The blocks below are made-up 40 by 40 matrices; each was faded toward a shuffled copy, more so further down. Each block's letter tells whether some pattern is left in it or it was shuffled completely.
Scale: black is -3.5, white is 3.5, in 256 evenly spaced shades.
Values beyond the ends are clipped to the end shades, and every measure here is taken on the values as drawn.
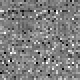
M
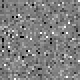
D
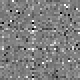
M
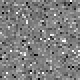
D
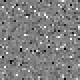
D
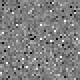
D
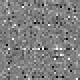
M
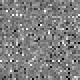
M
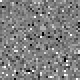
D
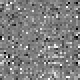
M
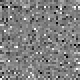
M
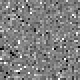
D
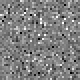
D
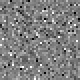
D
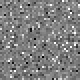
D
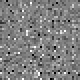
M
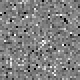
D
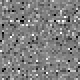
M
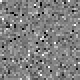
D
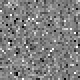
D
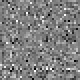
M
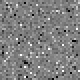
D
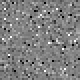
D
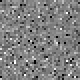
D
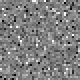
D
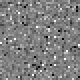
D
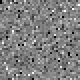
D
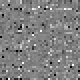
M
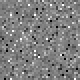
D
